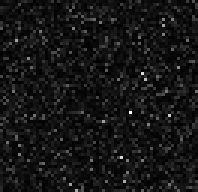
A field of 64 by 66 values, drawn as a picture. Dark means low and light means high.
Most values sit low, with a long tail of high ones. Fine speckle covers the field. Overall the values sit about 10% of the way up the scale. There is no overall slope. Neither half mirrors the other.
